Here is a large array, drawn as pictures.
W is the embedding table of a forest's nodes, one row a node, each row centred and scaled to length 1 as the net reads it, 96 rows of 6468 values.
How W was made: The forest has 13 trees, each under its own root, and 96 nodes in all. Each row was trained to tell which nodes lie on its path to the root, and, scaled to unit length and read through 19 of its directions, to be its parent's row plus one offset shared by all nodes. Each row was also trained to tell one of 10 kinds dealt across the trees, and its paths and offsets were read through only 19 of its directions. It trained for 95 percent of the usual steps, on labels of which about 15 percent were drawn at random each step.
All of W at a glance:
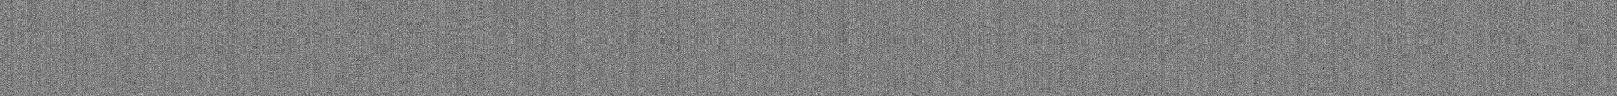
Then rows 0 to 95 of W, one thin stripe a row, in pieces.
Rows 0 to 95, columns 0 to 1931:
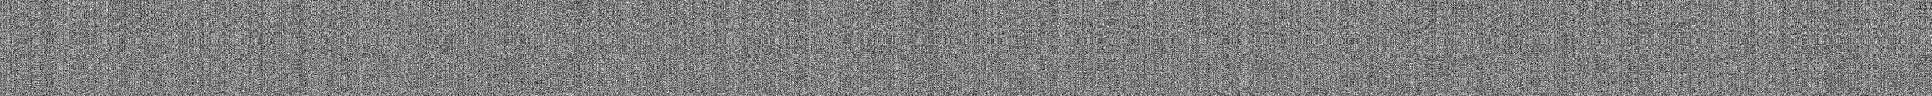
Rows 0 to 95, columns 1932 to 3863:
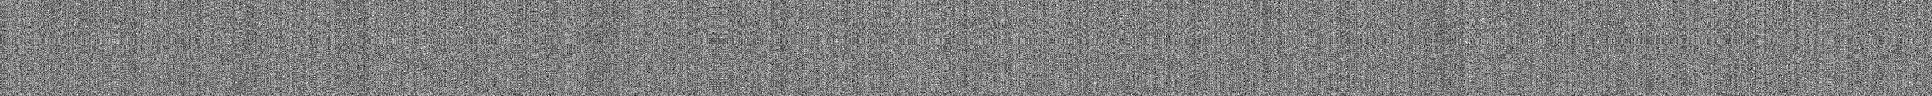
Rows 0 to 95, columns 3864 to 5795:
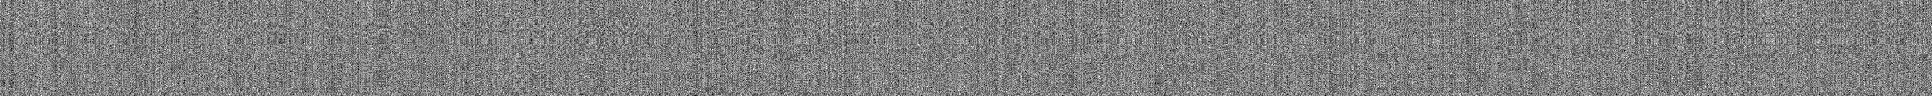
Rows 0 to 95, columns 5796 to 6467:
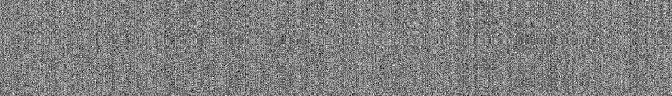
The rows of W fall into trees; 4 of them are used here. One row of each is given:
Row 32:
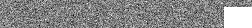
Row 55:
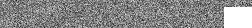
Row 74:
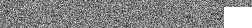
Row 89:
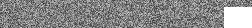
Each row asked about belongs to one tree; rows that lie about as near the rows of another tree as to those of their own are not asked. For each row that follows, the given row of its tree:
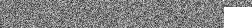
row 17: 55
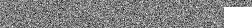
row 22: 32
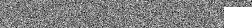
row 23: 32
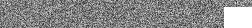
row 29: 55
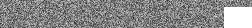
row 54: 89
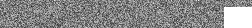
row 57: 55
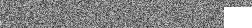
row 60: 74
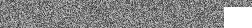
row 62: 55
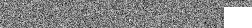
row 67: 32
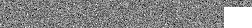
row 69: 32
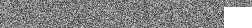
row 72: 32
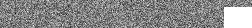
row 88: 89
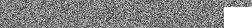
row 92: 89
